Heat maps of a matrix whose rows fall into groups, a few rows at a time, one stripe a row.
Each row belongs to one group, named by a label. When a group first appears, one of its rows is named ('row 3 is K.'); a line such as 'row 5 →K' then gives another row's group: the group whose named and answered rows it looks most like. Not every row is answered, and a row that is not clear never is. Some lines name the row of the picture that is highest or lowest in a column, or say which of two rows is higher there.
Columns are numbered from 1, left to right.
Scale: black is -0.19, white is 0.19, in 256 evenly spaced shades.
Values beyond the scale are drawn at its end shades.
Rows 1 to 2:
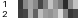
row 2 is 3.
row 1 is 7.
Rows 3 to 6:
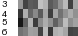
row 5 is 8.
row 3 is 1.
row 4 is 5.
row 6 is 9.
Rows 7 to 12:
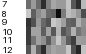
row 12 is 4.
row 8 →9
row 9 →7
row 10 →8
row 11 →7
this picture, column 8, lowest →10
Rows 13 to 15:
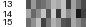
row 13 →5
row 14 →9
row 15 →8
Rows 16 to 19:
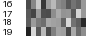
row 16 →8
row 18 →3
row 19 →5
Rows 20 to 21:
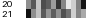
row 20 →9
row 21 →8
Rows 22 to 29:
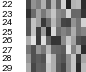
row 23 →3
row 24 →8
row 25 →5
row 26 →9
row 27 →3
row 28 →1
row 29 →1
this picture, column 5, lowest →25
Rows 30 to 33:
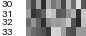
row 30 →3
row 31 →1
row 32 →4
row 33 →7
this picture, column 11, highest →30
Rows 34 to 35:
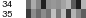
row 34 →4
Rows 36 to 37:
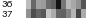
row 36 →9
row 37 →1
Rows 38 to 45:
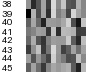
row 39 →5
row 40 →4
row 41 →9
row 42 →4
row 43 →8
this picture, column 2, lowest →38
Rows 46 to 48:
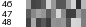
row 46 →1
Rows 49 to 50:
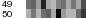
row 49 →3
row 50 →9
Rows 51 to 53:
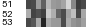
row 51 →3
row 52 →1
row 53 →8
